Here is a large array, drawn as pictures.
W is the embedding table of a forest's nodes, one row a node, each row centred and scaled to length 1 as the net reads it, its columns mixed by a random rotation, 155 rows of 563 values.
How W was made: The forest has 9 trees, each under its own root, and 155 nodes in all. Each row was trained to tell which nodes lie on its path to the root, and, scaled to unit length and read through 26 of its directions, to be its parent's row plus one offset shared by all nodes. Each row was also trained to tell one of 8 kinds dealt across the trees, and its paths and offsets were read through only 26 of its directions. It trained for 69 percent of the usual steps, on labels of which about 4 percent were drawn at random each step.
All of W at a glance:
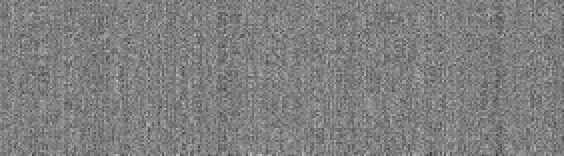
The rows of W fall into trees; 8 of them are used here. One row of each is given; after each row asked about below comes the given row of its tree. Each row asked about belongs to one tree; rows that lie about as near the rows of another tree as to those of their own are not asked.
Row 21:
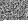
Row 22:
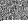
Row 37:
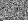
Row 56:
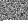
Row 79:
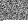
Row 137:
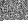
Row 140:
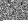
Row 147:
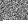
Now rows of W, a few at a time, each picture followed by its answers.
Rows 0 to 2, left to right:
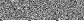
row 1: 137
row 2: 147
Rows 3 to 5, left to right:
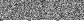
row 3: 140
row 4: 22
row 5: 79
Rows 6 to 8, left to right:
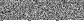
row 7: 37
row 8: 22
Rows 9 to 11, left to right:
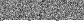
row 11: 137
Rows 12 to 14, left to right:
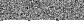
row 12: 22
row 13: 147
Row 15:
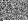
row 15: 22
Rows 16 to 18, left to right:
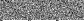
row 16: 147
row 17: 21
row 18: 147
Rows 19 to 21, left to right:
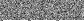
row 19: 21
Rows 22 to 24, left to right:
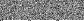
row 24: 79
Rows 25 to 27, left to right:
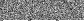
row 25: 137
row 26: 140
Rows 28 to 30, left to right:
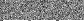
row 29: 137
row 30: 79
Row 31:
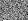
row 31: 137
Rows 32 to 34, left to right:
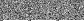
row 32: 147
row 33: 22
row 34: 140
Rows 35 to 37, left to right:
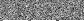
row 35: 147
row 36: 79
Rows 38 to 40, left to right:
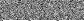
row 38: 21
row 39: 21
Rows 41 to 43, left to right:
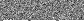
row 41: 56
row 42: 140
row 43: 147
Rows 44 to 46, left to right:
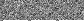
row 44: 79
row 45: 56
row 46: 21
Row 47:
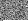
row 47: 21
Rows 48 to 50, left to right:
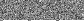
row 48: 140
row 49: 140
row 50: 147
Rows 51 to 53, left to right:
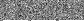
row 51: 147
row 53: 22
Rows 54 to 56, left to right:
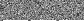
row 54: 37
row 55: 79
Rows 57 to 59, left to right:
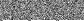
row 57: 56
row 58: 140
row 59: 21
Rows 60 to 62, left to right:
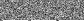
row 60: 21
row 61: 147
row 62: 37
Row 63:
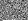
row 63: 79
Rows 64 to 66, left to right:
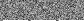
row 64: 79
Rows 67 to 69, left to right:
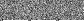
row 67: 22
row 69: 140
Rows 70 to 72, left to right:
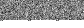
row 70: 21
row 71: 22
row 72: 37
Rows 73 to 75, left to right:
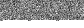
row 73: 137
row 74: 147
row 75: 21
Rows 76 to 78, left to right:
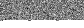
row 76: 22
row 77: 147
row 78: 37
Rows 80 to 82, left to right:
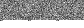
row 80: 147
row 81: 21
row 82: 21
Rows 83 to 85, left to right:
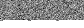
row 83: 37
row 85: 79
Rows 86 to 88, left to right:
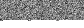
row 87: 37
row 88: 79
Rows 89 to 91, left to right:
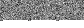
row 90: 22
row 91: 37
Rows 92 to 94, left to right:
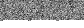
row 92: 79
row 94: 137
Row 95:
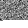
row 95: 21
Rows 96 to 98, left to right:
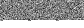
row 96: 79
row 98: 21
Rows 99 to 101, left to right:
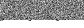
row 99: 56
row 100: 37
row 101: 56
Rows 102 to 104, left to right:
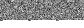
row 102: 140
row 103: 79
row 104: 21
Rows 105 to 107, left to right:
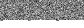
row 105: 79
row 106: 140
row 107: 56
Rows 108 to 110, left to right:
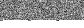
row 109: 21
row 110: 37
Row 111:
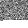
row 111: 140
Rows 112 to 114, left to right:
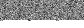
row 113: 147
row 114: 21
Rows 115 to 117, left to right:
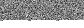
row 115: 21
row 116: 79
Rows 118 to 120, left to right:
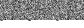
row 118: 56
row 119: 79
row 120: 56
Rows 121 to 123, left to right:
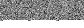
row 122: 147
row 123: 37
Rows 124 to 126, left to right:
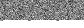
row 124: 21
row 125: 37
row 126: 137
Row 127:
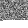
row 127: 21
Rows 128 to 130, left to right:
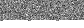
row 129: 147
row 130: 140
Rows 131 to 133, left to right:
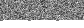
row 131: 147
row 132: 137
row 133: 147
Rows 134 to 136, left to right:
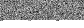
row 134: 137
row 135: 21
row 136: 79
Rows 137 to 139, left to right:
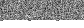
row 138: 37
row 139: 137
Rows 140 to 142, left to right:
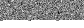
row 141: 37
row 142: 140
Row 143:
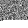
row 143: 22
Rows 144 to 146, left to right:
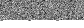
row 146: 147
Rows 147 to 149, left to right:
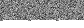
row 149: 147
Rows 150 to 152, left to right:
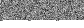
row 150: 147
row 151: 37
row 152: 137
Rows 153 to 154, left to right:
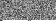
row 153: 147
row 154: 21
